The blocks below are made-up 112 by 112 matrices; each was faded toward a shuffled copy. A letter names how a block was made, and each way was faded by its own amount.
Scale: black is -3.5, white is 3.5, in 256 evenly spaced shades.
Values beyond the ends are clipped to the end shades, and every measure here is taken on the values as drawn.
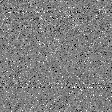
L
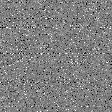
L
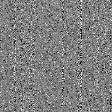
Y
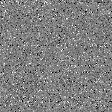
L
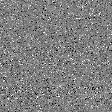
L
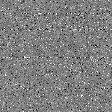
L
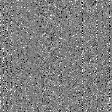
Y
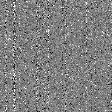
Y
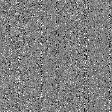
Y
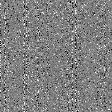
Y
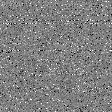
L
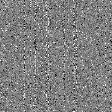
Y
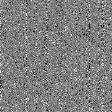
Y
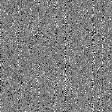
Y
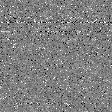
L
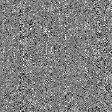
Y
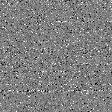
L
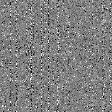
Y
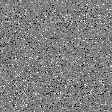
L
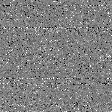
L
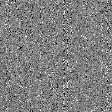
Y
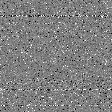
L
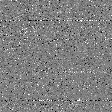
L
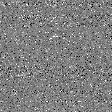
L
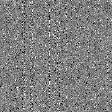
Y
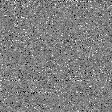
L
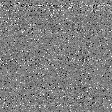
L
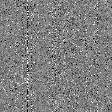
Y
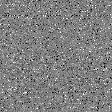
L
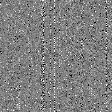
Y
